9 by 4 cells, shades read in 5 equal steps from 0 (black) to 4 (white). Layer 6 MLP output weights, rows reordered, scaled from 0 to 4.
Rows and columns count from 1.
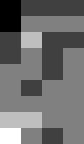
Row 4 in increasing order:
1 1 2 2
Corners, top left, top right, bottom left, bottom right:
0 1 4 2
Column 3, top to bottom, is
1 2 1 1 1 2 2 2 1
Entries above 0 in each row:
3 3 4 4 4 4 4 4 4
